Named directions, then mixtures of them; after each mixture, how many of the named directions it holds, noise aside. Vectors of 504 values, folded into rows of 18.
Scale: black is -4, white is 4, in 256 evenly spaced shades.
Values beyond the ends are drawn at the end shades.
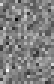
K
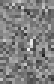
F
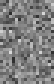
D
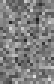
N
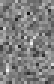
two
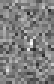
two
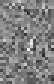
one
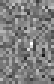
two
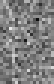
two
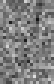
one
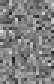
one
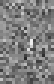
one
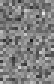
three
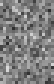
two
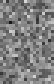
two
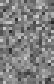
three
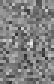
two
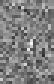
one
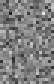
two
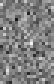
three
